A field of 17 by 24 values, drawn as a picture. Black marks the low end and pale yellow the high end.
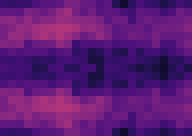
Stripes running across repeat 2 times from top to bottom. The grain runs across in streaks. On average the colour sits 30% of the way up the scale. It is mirror symmetric from top to bottom.
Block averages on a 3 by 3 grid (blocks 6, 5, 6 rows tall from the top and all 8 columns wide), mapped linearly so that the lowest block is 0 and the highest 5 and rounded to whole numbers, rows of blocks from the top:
543
100
543
